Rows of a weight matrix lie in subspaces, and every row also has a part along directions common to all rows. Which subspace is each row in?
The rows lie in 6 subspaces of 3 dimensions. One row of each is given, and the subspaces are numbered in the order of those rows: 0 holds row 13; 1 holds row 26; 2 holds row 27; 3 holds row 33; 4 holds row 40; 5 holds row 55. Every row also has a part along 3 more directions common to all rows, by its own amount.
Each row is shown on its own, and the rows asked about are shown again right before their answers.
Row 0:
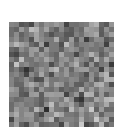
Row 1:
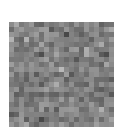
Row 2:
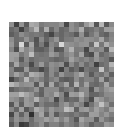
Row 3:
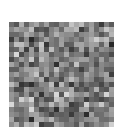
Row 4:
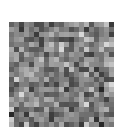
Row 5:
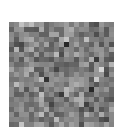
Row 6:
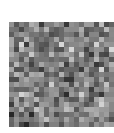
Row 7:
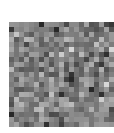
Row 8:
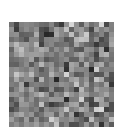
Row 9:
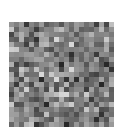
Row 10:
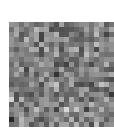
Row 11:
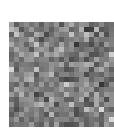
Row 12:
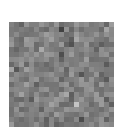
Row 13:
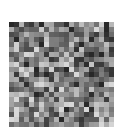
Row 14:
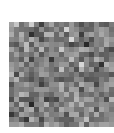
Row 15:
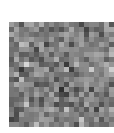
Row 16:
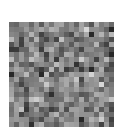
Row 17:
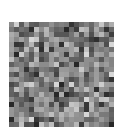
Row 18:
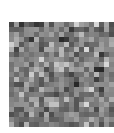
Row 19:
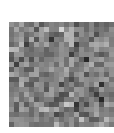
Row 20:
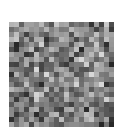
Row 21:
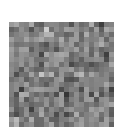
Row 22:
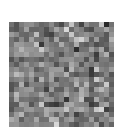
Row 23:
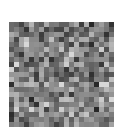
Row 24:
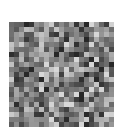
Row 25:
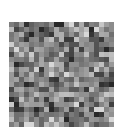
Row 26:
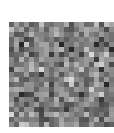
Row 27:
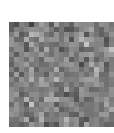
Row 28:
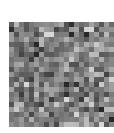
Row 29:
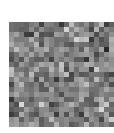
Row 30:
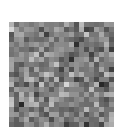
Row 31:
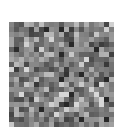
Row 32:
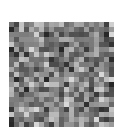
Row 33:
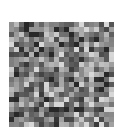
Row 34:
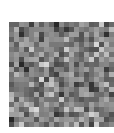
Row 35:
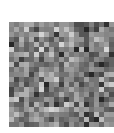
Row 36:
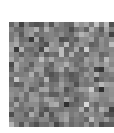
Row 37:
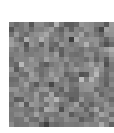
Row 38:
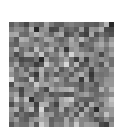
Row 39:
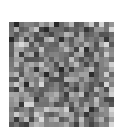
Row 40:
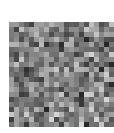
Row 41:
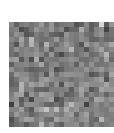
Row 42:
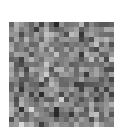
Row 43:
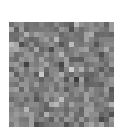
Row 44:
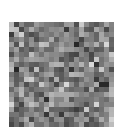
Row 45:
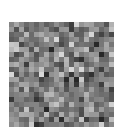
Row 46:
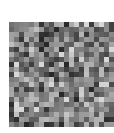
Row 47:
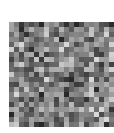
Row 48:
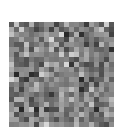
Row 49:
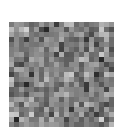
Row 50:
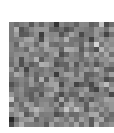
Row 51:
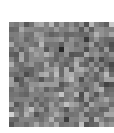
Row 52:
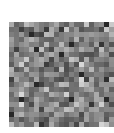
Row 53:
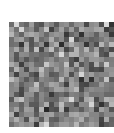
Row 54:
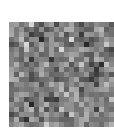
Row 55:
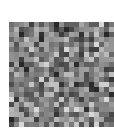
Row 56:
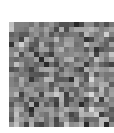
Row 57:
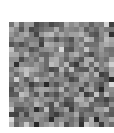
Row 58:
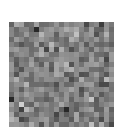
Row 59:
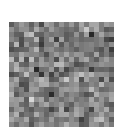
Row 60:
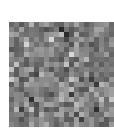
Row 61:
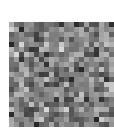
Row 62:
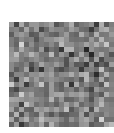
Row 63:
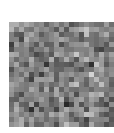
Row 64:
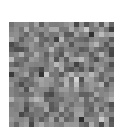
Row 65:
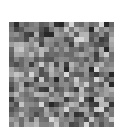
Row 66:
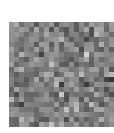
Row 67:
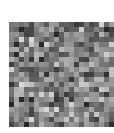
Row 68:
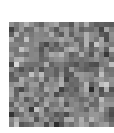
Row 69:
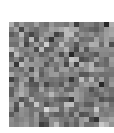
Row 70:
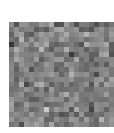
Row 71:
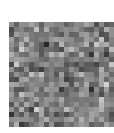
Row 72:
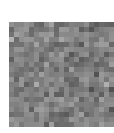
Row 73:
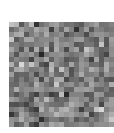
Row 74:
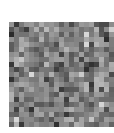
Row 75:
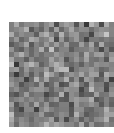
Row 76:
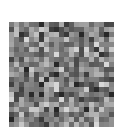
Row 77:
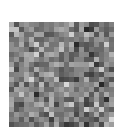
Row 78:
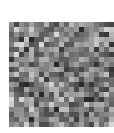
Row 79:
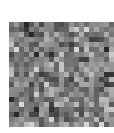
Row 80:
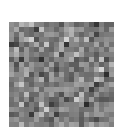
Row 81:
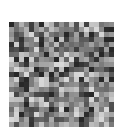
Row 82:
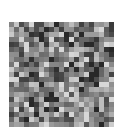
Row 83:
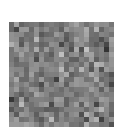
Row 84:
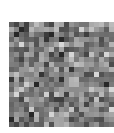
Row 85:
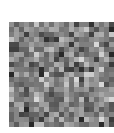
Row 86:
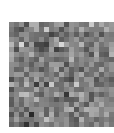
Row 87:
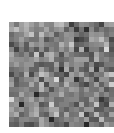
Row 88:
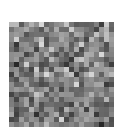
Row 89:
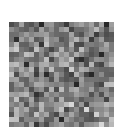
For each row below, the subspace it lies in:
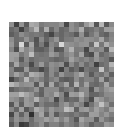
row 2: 1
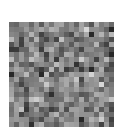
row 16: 0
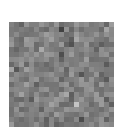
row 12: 2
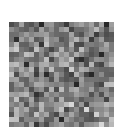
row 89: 0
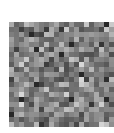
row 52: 2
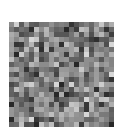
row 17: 5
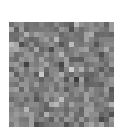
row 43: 0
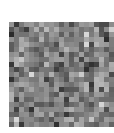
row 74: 1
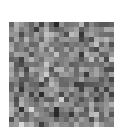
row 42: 5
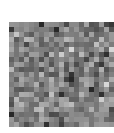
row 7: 1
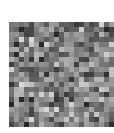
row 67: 5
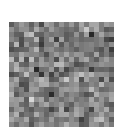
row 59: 0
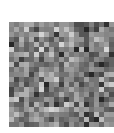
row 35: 3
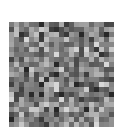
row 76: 5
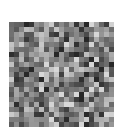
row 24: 4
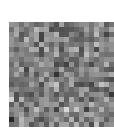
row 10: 5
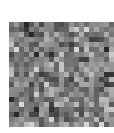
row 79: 3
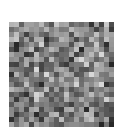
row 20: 0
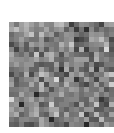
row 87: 3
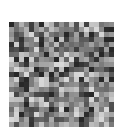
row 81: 0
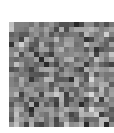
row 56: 4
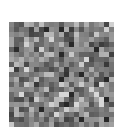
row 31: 2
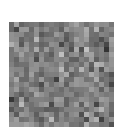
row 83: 3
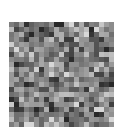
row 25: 3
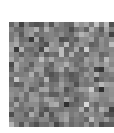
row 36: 4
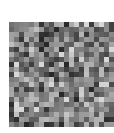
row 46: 1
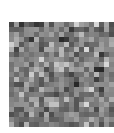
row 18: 4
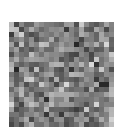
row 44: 3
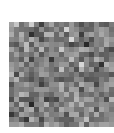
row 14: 2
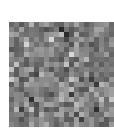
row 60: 2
